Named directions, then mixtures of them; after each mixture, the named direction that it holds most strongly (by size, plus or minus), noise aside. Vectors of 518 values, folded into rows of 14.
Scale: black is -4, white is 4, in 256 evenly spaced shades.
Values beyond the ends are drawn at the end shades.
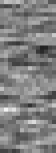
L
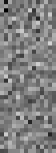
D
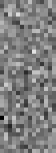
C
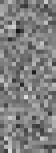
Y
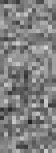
C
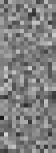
D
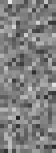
Y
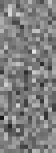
C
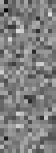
D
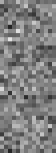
Y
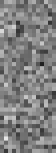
Y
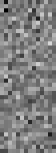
D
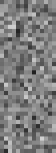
Y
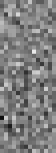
C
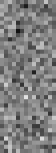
Y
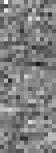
D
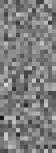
C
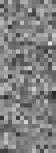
D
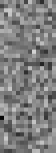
C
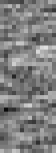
L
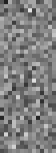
D
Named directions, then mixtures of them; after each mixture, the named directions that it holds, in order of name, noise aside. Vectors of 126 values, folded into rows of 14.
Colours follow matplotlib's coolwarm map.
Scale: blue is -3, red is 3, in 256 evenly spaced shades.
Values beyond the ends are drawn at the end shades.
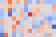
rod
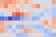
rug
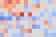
rod, rug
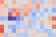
rod, rug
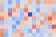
rod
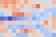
rug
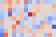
rod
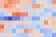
rug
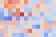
rod, rug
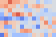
rod, rug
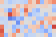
rod, rug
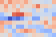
rug
